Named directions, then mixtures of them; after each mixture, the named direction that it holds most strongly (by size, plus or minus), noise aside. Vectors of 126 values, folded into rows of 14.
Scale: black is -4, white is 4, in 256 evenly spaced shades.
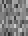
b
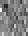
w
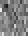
w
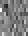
w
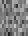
b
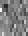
w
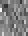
w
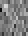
w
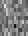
b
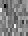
w
